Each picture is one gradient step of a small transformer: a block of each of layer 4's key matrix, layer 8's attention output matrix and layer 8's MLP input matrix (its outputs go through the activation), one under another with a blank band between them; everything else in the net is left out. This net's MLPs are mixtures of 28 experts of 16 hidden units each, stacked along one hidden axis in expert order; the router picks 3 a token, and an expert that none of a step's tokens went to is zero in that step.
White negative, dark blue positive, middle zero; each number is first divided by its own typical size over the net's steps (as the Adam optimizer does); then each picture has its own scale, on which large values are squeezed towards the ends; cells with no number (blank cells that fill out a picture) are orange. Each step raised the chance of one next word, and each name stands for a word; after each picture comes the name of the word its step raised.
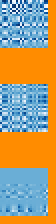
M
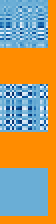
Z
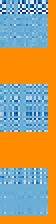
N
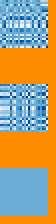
Z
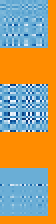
N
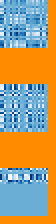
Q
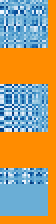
M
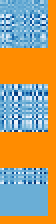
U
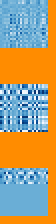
U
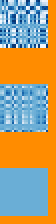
U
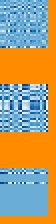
Q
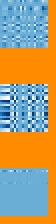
N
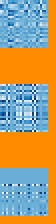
N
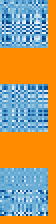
Q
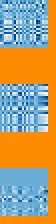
Z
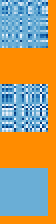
M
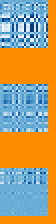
M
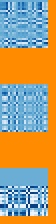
U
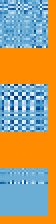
Z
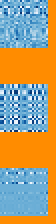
U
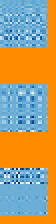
U
